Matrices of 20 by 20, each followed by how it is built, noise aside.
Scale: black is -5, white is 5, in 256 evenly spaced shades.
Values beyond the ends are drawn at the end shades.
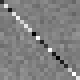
diagonal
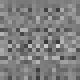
low rank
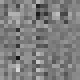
low rank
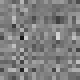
low rank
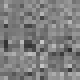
low rank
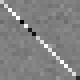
diagonal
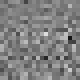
low rank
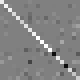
diagonal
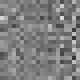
low rank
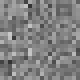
low rank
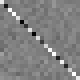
diagonal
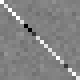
diagonal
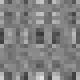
low rank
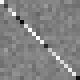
diagonal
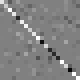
diagonal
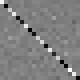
diagonal
